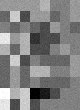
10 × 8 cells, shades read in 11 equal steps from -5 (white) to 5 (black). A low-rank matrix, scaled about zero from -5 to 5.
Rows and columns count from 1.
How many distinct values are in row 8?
3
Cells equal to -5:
1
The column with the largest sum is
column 4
